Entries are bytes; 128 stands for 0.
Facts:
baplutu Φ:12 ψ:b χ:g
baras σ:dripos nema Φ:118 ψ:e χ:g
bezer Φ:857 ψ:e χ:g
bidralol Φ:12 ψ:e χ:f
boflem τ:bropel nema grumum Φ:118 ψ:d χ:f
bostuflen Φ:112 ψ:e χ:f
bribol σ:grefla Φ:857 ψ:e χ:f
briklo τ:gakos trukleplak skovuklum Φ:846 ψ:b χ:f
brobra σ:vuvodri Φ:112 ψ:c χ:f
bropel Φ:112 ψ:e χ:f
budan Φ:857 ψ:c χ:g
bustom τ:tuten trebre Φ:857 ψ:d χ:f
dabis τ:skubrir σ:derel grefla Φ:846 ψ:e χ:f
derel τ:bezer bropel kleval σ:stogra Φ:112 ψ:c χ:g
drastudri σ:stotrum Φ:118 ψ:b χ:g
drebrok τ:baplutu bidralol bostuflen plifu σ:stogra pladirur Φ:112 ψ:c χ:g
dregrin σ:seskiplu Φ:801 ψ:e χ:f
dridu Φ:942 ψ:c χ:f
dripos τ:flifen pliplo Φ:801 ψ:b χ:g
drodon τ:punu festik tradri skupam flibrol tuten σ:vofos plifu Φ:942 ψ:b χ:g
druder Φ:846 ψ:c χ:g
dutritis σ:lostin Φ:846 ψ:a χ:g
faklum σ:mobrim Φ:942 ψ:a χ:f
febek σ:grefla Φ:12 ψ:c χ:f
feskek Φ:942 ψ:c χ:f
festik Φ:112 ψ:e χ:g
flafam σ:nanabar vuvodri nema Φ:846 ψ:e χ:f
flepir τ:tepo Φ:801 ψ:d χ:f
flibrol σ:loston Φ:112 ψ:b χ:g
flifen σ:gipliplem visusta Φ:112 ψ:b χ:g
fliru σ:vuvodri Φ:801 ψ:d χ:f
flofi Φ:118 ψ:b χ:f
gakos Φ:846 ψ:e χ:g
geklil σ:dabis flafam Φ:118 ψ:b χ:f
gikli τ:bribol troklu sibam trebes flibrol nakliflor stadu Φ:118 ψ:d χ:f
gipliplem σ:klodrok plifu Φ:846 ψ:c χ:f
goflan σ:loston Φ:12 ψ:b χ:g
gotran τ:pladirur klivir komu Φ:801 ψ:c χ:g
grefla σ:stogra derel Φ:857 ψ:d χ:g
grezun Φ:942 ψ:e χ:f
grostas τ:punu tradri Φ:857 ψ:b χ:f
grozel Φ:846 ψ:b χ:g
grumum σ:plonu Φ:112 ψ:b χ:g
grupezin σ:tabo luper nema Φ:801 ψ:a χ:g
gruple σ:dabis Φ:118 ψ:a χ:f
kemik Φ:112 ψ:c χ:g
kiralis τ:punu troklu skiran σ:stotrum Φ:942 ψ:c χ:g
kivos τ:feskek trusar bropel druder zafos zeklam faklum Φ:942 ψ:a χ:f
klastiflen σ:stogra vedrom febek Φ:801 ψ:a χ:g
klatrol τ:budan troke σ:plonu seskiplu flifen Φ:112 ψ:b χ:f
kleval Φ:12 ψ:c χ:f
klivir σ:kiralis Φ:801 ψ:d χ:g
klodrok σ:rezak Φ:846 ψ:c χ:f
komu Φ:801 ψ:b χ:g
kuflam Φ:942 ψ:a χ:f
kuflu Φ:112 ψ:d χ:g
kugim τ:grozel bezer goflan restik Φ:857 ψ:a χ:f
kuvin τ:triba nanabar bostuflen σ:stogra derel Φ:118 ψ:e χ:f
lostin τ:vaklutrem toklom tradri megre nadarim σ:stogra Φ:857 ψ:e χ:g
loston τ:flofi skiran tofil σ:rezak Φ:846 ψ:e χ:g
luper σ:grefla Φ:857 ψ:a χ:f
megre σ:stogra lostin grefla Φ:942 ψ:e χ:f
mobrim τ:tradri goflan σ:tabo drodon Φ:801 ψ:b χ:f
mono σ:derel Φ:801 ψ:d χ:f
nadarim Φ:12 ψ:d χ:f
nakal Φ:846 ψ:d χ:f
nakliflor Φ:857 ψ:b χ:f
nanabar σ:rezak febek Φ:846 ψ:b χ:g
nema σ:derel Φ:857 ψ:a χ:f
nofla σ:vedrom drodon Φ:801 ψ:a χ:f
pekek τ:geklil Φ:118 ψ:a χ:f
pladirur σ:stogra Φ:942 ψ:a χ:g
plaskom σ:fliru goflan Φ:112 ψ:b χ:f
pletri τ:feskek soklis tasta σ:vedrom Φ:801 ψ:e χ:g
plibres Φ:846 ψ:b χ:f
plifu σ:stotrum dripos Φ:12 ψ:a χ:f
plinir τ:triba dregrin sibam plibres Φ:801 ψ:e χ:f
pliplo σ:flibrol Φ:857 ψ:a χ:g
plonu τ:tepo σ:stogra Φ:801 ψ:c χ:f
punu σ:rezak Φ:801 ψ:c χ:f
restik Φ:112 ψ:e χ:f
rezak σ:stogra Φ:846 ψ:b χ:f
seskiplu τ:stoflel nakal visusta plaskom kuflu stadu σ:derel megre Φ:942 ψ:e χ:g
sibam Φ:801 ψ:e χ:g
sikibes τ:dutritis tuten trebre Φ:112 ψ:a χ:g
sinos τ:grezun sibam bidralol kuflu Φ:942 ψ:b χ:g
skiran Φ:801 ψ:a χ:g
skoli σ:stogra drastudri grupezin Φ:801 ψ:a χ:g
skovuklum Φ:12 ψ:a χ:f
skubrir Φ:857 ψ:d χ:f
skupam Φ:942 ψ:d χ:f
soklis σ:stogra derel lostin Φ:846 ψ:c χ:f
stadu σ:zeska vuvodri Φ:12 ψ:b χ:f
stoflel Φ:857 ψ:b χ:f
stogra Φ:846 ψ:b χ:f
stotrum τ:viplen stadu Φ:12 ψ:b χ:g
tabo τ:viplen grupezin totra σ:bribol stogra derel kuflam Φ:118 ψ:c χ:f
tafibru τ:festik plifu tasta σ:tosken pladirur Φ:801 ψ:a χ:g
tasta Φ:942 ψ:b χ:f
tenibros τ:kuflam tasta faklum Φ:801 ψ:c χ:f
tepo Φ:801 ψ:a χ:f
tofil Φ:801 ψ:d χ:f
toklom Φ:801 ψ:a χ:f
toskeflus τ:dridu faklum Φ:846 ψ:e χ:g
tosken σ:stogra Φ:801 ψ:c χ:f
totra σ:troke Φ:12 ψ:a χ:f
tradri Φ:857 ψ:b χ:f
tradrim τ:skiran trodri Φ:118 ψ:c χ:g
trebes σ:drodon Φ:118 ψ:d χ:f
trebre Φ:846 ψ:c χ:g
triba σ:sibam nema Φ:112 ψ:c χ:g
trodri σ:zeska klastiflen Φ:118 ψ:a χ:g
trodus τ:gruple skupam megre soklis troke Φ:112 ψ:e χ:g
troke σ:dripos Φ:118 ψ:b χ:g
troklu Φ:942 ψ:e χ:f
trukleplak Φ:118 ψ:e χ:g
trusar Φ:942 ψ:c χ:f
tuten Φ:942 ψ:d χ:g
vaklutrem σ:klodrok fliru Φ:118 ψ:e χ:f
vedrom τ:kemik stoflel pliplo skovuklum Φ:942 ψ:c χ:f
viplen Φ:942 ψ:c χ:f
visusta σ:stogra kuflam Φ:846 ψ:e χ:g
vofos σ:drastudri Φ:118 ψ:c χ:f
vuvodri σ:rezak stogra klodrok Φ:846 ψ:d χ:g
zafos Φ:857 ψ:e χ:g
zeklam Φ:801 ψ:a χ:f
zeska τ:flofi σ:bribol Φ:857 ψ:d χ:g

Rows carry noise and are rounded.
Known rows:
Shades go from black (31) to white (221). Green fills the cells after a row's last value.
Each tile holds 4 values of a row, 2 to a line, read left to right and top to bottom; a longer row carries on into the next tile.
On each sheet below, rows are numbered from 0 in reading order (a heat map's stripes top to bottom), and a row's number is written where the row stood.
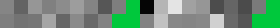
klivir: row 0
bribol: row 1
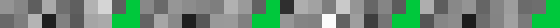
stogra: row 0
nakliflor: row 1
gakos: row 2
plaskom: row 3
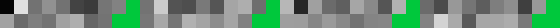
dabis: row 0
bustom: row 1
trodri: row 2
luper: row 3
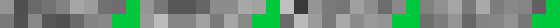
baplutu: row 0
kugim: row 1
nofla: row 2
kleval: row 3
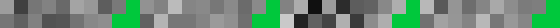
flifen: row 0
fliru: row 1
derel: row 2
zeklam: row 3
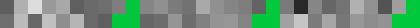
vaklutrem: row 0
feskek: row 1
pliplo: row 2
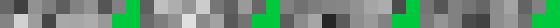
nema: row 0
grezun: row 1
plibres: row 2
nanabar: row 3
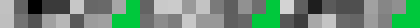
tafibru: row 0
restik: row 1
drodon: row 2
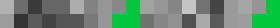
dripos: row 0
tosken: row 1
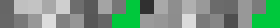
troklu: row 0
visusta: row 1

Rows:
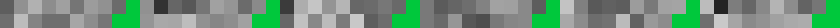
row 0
skubrir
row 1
dutritis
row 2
flafam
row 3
grozel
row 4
pekek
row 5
plifu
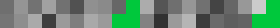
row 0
soklis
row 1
kiralis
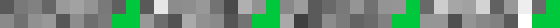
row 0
druder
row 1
plinir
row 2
gotran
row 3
flepir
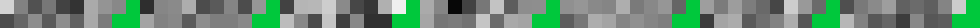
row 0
mobrim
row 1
grefla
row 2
loston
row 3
kivos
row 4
skupam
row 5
tradri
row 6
zeska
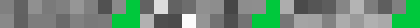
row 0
triba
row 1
trodus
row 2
faklum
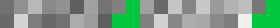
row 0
klodrok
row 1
tepo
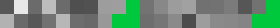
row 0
kuvin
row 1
mono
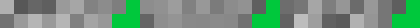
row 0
kuflam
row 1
nadarim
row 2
gipliplem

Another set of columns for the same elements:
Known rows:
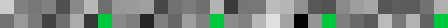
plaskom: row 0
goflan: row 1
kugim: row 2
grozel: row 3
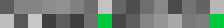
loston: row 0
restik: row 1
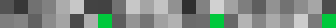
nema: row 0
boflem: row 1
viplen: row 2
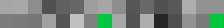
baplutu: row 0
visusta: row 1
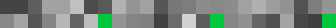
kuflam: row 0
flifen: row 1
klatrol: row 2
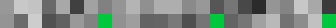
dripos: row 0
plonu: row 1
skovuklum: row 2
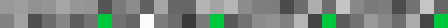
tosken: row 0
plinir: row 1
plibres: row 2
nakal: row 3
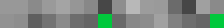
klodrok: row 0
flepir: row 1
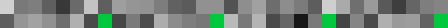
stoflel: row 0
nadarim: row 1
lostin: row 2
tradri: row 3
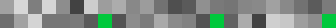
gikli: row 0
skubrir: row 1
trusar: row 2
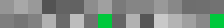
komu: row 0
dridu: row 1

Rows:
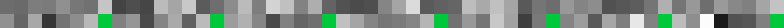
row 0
baras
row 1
gruple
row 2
tabo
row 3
pladirur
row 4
tenibros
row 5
tuten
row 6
seskiplu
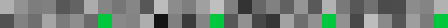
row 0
tofil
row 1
kuvin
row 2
megre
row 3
gakos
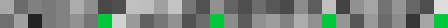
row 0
punu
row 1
derel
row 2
festik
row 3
pletri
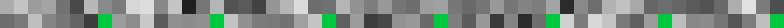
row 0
briklo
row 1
drodon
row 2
trodri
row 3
geklil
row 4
dabis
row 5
sikibes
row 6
grupezin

